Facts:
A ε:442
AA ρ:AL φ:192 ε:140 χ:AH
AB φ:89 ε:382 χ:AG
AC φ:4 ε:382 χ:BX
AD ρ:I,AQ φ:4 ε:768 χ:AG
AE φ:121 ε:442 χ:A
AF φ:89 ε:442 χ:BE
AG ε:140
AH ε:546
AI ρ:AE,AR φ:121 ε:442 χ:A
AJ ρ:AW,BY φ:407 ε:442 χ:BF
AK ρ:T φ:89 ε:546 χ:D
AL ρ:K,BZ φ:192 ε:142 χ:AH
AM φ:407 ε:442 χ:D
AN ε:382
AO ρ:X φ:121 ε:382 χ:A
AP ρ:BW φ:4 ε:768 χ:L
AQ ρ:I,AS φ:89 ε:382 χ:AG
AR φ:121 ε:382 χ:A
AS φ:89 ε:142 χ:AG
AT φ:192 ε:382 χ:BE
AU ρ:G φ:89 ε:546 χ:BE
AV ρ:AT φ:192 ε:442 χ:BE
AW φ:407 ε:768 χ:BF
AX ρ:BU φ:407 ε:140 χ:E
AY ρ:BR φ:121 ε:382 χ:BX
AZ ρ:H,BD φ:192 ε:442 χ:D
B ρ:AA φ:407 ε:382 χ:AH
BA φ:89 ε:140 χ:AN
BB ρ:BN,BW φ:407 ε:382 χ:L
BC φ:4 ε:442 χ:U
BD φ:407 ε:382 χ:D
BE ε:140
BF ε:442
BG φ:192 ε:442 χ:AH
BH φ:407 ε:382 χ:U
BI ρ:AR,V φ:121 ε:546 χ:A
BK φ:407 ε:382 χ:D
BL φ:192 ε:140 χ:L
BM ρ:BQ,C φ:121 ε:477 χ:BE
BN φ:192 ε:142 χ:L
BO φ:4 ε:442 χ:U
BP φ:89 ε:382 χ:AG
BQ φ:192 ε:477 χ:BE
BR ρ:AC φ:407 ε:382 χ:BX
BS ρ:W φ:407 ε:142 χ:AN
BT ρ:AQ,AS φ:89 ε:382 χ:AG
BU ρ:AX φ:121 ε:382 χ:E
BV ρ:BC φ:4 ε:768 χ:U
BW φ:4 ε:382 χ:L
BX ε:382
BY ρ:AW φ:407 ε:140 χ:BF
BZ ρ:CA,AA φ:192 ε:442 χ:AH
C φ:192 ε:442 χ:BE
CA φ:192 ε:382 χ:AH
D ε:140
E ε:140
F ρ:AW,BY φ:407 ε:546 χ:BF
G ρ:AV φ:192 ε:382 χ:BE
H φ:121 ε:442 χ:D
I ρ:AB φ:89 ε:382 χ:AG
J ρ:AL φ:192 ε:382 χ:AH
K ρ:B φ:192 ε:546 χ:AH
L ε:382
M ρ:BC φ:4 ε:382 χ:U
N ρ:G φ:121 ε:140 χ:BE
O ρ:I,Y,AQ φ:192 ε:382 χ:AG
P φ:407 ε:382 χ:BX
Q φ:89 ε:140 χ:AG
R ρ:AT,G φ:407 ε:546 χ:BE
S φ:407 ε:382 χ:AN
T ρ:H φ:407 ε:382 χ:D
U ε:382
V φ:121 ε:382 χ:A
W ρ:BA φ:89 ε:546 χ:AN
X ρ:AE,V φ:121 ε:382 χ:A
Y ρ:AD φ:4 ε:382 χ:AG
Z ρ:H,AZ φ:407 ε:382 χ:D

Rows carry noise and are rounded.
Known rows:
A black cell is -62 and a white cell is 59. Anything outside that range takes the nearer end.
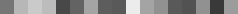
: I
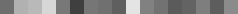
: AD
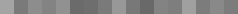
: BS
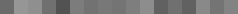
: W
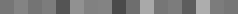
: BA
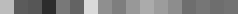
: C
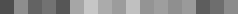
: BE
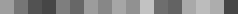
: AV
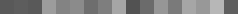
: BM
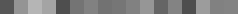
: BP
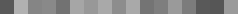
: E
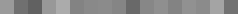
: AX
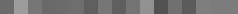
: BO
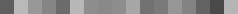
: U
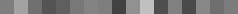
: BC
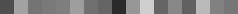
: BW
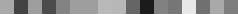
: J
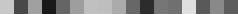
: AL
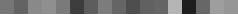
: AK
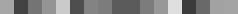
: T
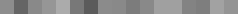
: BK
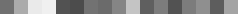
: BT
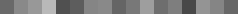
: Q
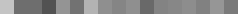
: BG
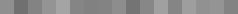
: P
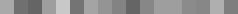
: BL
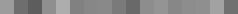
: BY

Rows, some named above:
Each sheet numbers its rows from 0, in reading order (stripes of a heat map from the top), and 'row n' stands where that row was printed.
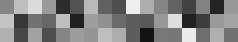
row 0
AS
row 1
AZ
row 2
J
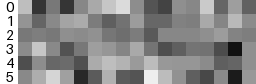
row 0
AA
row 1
BB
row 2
BU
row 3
A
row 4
BE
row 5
AS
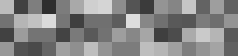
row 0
AA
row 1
AD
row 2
AU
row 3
BQ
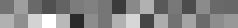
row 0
BC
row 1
O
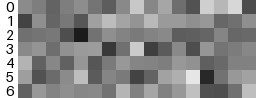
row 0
R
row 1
BE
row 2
AF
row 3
AI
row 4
AM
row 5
BD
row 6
D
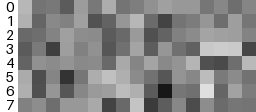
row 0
BN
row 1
AJ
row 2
AY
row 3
N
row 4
D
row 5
CA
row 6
J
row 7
AI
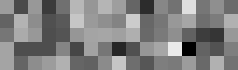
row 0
B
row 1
AH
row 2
BF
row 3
H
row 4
F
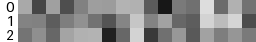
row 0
J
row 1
R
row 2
BI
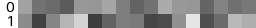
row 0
AW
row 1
Z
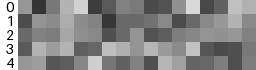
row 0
Z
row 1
M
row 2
AY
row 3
AG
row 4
AE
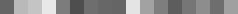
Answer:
Y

